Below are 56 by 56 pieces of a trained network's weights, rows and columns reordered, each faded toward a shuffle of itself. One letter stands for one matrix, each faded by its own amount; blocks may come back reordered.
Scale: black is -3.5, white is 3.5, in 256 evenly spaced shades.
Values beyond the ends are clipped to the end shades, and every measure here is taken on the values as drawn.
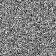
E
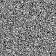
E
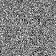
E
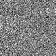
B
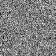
B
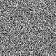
B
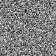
E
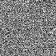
B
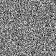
E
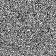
E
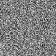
B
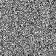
E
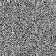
B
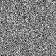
B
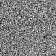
B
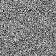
E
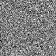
B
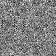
E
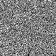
E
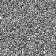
B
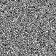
E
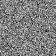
E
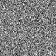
B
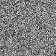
B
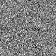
B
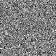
E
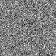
B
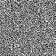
B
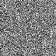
E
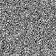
B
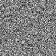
B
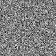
B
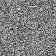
B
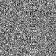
B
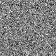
E
